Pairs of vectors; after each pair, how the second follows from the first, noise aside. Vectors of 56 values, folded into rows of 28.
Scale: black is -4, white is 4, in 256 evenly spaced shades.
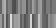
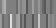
partly zeroed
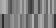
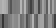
copied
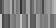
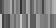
copied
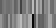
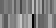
copied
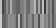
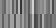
wrapped around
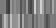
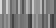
wrapped around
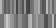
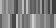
wrapped around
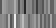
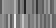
copied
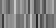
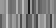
wrapped around
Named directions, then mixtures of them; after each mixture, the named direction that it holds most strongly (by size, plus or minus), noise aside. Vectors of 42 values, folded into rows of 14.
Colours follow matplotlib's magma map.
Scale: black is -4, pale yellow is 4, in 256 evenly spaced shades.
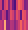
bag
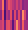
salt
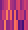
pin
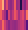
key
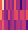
key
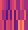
pin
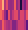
key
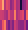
key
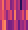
key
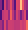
key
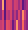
salt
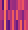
salt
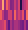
key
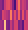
pin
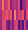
pin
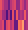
pin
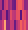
bag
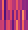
salt
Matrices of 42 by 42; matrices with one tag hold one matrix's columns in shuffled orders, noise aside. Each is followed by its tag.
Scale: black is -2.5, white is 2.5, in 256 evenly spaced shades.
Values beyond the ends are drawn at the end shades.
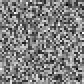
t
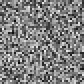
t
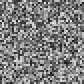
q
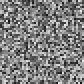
q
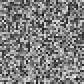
q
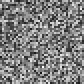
q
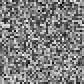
q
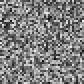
q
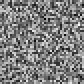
t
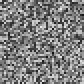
q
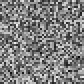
q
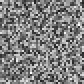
t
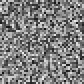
q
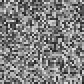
q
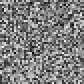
q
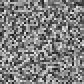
t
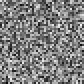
q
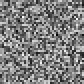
t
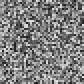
q
